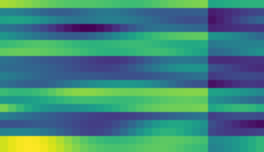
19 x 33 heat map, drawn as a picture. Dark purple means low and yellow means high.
Ninth with the highest average: bottom left. Seam: vertical, 80% of the way across, the left part higher. Stripes: horizontal, repeating 3 times. Grain: streaks across.
